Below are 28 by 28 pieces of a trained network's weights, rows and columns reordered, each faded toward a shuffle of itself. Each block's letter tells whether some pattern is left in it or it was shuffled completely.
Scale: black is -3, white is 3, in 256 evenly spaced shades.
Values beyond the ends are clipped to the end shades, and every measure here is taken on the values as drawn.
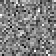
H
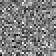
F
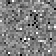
H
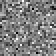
H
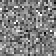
H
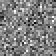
H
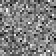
H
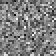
H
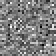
F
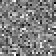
F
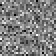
F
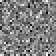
F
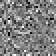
F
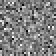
H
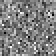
H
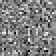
F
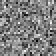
H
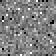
H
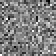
F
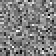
F
